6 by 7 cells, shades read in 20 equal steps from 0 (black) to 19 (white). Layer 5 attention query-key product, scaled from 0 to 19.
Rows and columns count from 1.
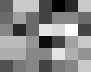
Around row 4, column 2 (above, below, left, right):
3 13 14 11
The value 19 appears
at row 3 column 6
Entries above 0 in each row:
6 7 7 7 7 7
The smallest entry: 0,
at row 1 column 5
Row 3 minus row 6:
4 -6 -2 12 7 9 -10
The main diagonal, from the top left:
7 12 8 1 17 10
